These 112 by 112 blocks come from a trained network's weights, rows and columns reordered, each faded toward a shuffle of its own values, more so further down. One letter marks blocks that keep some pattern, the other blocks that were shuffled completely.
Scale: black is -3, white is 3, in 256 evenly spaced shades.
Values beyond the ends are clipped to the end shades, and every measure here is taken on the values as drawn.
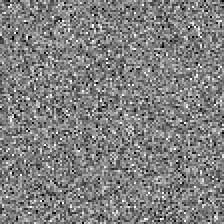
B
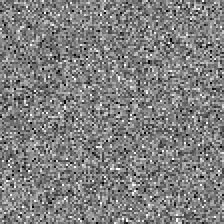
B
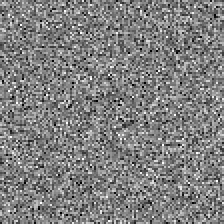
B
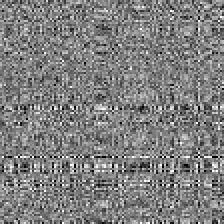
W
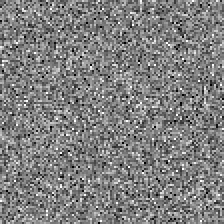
B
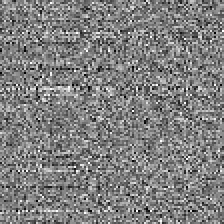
W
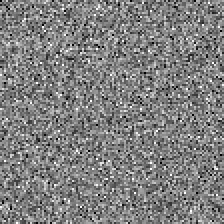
B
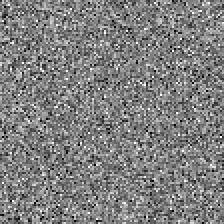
B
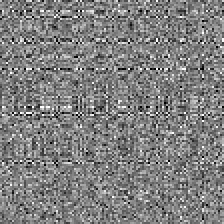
W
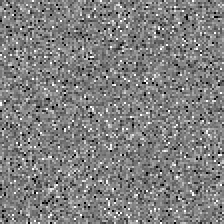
B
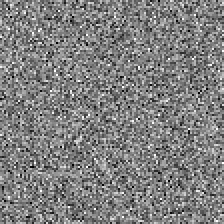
B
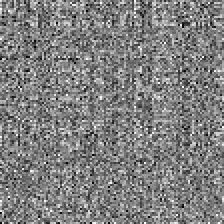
W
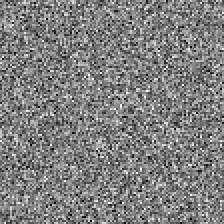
B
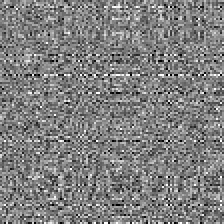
W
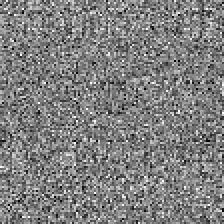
W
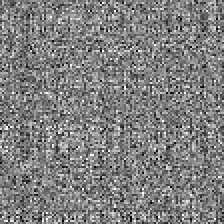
W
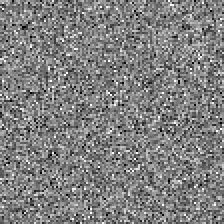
B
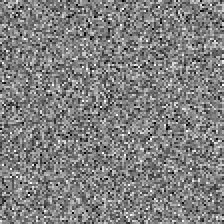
B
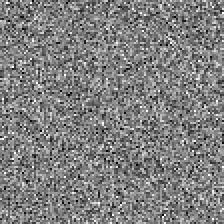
B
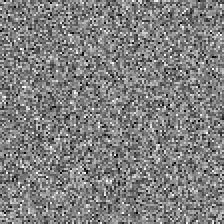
B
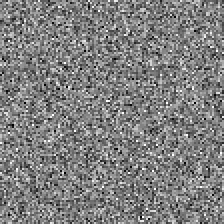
B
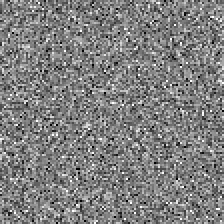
B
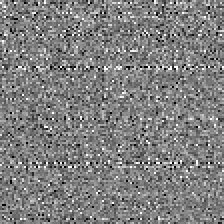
W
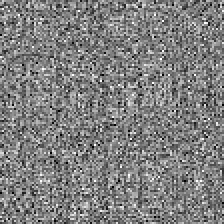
W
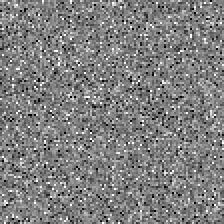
B
